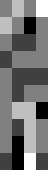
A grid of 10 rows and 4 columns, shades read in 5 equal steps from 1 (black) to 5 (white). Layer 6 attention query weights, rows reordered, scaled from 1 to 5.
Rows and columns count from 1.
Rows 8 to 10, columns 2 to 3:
2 4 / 1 4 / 1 5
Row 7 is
3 4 4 1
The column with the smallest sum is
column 2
